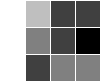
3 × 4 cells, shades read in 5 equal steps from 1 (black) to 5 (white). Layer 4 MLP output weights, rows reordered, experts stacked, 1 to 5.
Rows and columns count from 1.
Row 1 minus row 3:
0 2 -1 -1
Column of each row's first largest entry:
1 1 1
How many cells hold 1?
1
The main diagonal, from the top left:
5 3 3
